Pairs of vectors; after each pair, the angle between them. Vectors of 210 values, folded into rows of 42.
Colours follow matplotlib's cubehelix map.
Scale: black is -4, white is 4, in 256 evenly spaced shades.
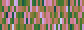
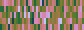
partly aligned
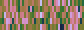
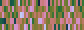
orthogonal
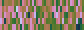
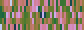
orthogonal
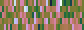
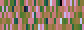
nearly opposite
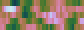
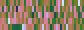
orthogonal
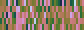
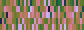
partly aligned
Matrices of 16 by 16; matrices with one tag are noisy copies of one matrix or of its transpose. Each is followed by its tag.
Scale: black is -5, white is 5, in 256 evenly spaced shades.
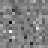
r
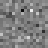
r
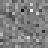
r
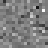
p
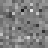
r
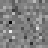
r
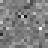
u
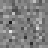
r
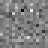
r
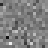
p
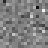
p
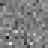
p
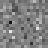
r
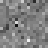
u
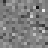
p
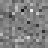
r
